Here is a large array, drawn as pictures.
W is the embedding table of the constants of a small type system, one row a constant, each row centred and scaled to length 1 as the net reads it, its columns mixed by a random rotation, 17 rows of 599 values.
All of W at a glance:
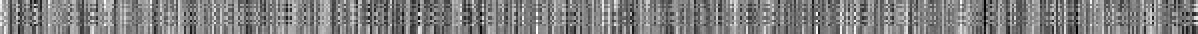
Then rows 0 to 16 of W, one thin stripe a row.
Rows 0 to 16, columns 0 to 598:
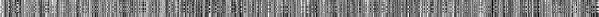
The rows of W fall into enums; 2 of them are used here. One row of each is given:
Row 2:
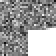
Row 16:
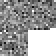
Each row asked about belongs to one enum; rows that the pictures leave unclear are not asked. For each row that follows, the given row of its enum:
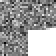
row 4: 2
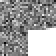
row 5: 2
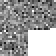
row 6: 16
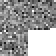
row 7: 16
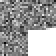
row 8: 2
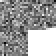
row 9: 2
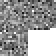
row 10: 16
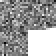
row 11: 2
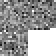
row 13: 16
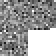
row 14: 16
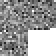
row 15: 16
